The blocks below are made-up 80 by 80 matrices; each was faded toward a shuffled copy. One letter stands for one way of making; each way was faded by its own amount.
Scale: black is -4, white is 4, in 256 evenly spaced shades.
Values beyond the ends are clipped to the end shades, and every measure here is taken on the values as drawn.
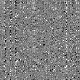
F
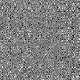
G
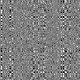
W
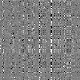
W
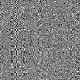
F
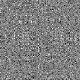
G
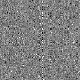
F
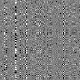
W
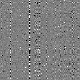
W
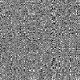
G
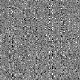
G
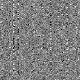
G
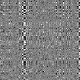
W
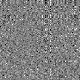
F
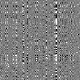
W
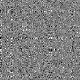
G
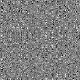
F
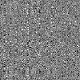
G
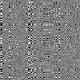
W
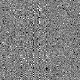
G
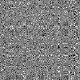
F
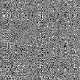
G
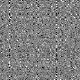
F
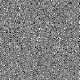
G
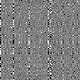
W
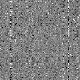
G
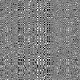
W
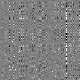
W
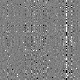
W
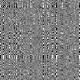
W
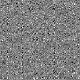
F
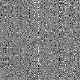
G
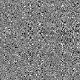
G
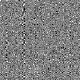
F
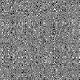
G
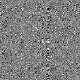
F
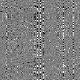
W
